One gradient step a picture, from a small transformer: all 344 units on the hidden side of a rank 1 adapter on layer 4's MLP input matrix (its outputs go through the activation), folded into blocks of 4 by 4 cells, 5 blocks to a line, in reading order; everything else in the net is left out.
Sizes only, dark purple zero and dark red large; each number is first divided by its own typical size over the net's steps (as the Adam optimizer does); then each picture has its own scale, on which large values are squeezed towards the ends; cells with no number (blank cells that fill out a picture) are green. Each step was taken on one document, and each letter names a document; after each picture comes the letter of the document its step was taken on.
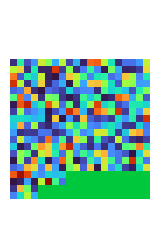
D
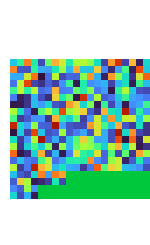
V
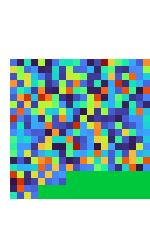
D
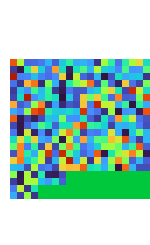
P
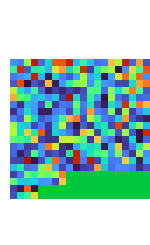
V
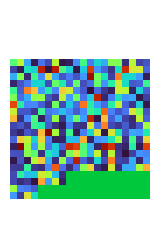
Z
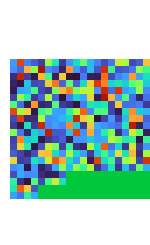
P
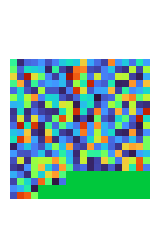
D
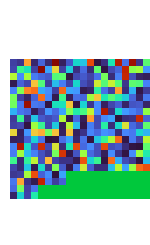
Z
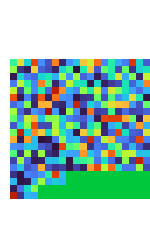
V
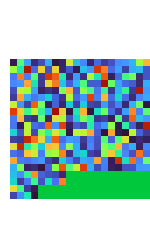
P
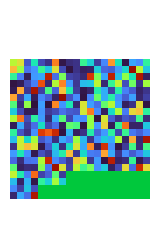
Z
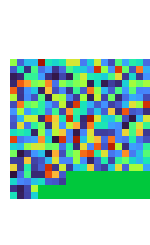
V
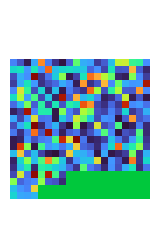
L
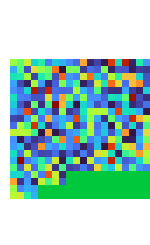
L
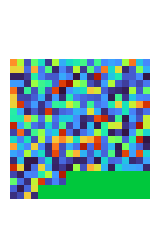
V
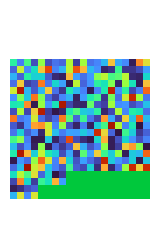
D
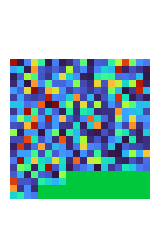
L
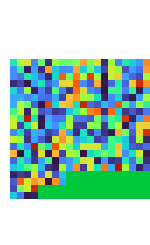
V
